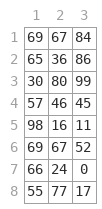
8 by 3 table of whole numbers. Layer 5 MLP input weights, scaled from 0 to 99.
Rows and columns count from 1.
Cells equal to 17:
1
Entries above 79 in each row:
1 1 2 0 1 0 0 0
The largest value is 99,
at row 3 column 3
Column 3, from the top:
84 86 99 45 11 52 0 17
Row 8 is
55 77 17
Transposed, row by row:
69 65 30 57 98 69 66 55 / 67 36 80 46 16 67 24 77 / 84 86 99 45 11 52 0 17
